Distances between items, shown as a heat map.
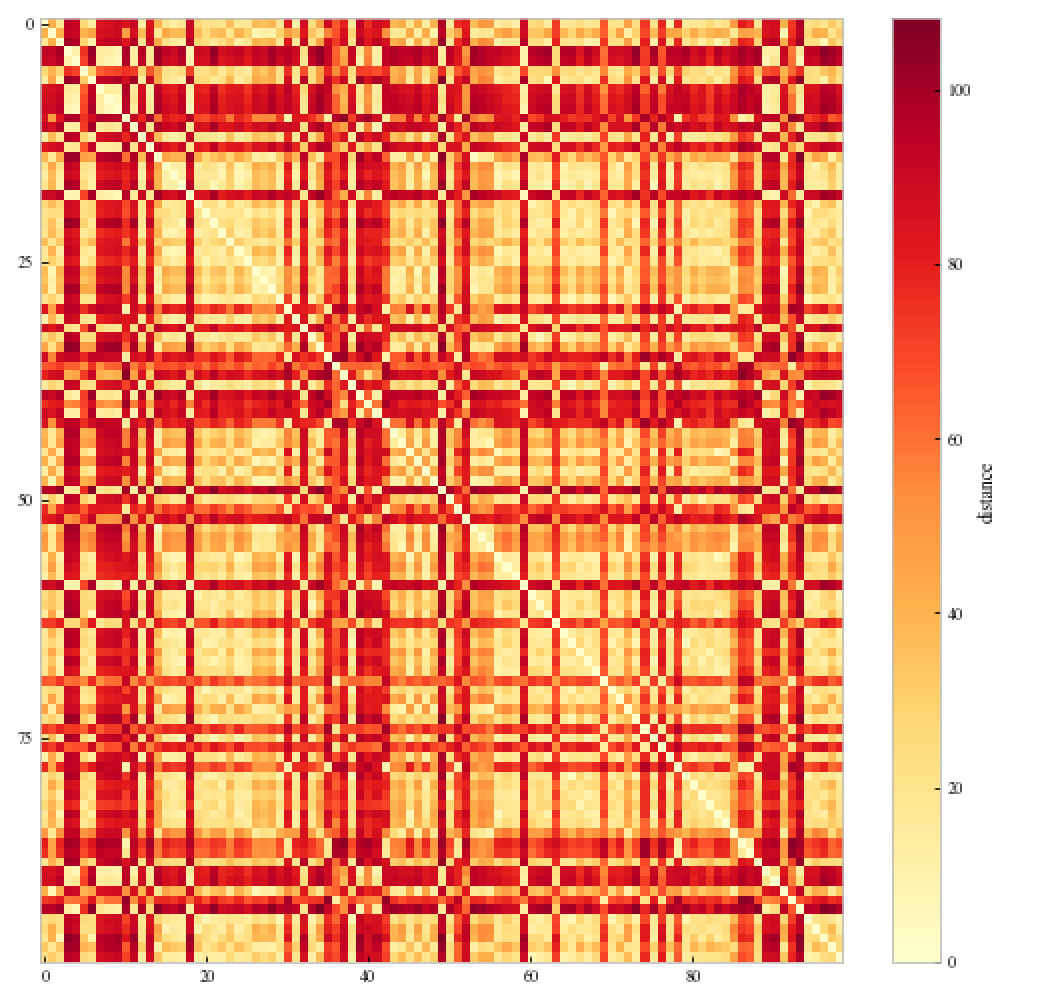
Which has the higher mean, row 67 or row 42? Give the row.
42
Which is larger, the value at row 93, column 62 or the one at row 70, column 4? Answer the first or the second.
the first
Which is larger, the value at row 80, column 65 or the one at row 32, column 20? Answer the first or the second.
the second
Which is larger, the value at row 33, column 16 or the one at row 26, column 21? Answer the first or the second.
the second
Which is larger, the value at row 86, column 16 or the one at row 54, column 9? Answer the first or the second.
the second
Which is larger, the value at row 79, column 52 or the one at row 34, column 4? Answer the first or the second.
the second
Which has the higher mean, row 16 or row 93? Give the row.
93
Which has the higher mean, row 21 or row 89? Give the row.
89
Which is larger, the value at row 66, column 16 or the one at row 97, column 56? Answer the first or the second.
the second
